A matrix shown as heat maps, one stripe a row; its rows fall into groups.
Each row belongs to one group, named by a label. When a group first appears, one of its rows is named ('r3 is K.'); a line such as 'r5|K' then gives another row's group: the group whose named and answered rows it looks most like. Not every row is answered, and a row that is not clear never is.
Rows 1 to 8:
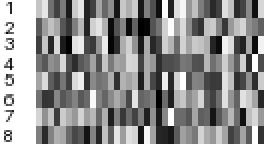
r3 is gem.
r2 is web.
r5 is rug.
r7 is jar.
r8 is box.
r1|rug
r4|box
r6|box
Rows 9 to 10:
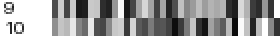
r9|gem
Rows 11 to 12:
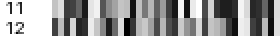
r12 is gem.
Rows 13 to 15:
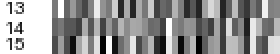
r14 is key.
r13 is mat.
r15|key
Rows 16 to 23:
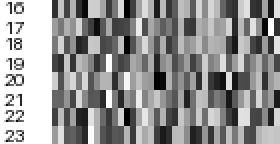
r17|box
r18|gem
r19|box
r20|key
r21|box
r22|gem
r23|mat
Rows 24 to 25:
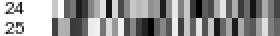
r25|web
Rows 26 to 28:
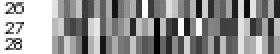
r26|key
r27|rug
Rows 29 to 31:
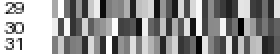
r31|key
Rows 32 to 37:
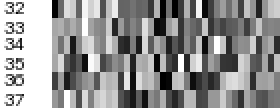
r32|jar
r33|key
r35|rug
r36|mat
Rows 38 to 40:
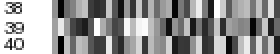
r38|box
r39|mat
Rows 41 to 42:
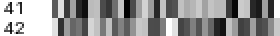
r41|gem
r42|key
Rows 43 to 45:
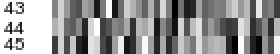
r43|box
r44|rug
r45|gem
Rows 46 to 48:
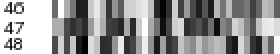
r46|mat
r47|mat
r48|gem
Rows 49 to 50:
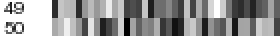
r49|jar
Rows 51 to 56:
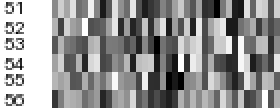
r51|web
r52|jar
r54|rug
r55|jar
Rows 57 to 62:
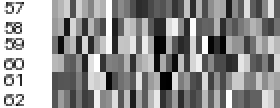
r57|jar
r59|key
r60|rug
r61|mat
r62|mat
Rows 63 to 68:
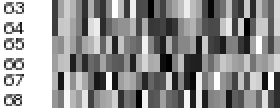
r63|web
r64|web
